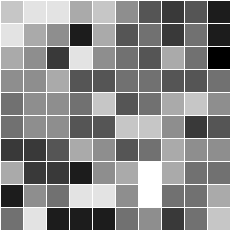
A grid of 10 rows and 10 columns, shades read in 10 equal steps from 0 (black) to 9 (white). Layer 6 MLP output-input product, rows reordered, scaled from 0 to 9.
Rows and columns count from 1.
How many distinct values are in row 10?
6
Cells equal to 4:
20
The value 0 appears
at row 3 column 10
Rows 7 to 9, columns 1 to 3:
2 2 3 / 6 2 2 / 1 5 4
